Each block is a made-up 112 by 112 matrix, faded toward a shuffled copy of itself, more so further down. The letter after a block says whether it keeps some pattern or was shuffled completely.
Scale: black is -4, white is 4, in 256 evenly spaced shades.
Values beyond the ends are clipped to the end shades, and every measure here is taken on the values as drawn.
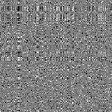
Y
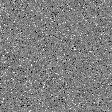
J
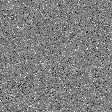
J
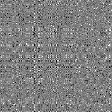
Y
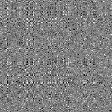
Y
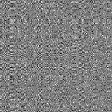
Y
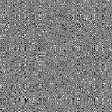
Y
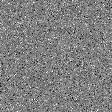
J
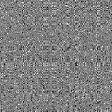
Y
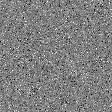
J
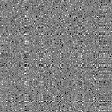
Y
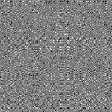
Y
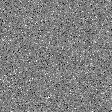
J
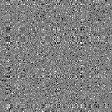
Y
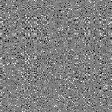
Y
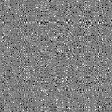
Y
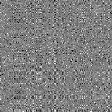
Y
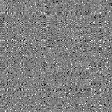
Y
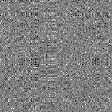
Y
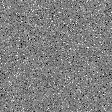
J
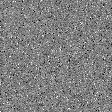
J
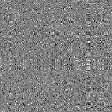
Y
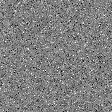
J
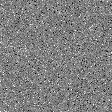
J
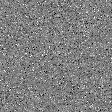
J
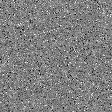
J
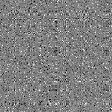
Y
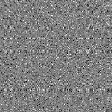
Y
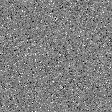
J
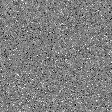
J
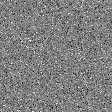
J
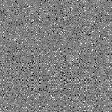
Y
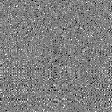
Y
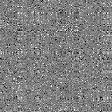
Y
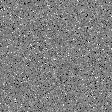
J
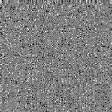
Y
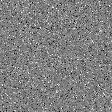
J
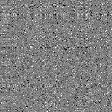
Y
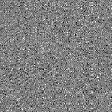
Y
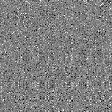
Y
